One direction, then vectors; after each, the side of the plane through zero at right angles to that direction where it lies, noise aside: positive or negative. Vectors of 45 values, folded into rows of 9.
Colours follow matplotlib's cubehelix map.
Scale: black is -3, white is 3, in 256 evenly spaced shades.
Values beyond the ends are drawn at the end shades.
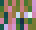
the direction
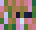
negative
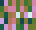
positive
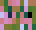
negative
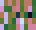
negative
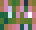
positive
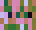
negative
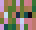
negative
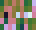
positive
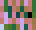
negative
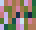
negative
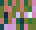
positive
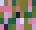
negative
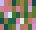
negative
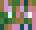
positive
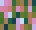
negative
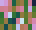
negative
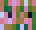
negative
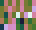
positive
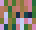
negative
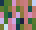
positive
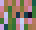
negative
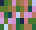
positive
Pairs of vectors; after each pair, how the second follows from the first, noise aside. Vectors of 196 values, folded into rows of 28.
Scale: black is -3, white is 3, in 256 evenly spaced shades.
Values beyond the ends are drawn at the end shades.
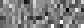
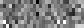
shuffled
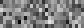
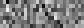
shuffled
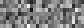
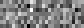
negated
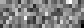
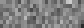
shrunk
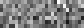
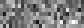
shuffled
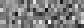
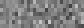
shrunk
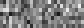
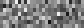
shuffled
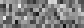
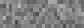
shrunk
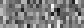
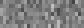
shrunk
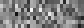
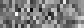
negated
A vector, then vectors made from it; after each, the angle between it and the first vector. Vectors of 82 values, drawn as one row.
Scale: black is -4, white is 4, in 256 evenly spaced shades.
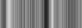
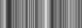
nearly opposite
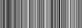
partly opposed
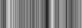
nearly parallel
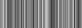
partly opposed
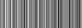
orthogonal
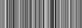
partly opposed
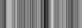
nearly parallel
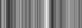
nearly opposite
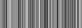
partly aligned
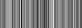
partly aligned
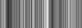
nearly opposite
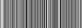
orthogonal
